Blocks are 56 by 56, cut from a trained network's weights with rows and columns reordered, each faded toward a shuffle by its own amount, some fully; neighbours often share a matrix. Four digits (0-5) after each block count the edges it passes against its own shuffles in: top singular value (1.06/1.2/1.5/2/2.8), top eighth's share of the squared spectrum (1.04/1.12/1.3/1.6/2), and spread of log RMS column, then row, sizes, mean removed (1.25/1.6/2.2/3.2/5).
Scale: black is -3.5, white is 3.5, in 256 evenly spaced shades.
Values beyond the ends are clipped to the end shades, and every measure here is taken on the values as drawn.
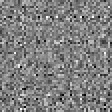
4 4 2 3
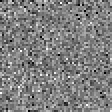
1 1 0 1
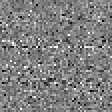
3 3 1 2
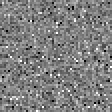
1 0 0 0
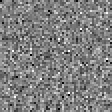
2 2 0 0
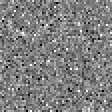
1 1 0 1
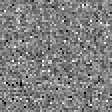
2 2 0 1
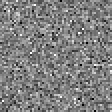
0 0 0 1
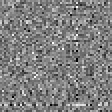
4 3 1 2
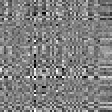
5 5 2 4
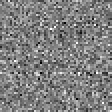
3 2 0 1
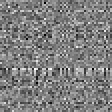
4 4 1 3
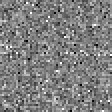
1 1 0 1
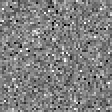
1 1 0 0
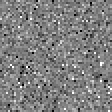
0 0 0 0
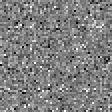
2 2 0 1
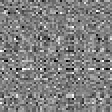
4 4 2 3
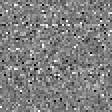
3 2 0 1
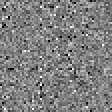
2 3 2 1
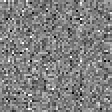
3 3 1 1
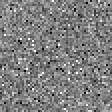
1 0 0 0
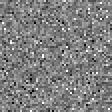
0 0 0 0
